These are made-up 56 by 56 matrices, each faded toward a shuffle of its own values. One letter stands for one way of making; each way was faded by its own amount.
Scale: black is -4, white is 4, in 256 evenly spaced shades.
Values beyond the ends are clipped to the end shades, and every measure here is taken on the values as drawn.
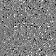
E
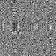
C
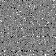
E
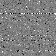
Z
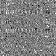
C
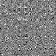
C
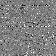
Z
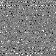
Z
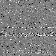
Z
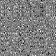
C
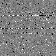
Z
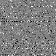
Z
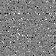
E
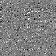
E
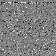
Z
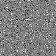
E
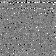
Z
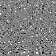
E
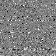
Z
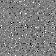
E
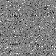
E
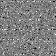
Z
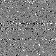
Z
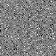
C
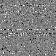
Z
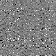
E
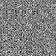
C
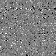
E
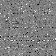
E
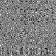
C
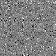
E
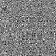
C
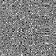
C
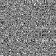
C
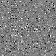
E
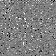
E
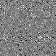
E
